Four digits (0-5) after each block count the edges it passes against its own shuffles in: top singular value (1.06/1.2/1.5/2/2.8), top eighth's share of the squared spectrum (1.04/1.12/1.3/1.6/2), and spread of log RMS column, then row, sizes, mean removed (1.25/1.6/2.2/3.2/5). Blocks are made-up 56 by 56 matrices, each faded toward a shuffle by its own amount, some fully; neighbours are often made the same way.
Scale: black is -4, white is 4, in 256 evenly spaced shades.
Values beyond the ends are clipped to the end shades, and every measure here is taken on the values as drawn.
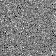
0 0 0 0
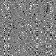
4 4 2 1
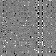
4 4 2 0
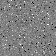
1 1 0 0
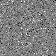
0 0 1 0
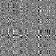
4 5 3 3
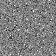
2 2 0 0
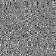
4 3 2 1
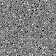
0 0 0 0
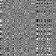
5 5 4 3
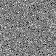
1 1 0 0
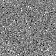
2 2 0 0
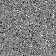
2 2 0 0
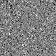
0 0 0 0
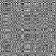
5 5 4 3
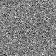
2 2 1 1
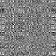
4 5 3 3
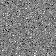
0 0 0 0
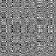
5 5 3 3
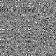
3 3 1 1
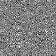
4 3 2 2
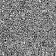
3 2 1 1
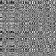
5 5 3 3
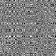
4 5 2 3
